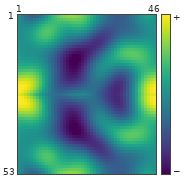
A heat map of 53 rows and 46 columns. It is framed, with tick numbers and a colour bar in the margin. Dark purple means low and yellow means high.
Ninth with the highest average: middle left. Odd rows or columns: none. Lone odd cells: none. Mirror symmetry: top to bottom.
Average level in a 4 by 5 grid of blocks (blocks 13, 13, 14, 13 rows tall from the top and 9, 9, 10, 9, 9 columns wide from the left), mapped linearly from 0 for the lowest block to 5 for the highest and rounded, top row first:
33113 | 50015 | 50015 | 33113
